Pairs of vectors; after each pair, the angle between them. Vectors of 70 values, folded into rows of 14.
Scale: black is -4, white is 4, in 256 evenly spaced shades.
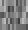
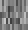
nearly parallel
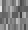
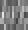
partly opposed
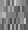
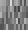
partly aligned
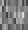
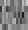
nearly opposite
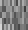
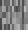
nearly opposite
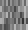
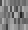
partly aligned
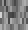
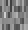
orthogonal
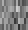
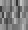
partly opposed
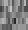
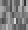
nearly opposite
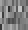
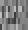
nearly parallel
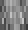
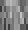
nearly parallel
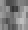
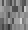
partly aligned
